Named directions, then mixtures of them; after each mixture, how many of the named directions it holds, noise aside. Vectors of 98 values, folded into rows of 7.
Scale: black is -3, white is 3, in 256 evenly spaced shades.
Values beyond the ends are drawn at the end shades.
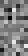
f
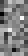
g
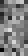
two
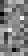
one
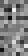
one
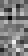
one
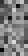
two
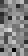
two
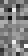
one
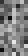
two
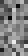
two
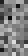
two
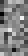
one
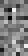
one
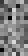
two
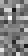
one
